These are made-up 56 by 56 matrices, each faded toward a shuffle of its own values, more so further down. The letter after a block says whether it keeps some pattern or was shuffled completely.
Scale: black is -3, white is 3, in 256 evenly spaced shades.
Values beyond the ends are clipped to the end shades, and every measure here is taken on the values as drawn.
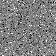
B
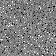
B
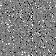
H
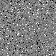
B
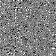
H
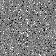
H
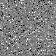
H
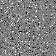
H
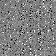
H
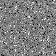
B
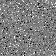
B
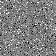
B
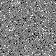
B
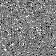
B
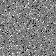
H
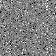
H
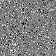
H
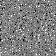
H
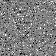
H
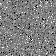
B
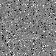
H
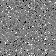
H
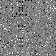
H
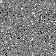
H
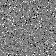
B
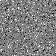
B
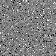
H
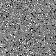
H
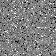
H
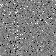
H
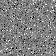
B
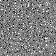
H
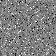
B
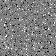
H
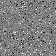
B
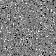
H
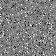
B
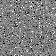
B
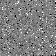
H
